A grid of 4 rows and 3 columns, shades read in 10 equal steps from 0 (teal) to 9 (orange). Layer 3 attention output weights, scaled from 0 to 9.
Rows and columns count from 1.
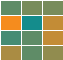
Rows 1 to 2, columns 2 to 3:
4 4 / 0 7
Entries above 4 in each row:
0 2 1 2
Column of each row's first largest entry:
2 1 3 1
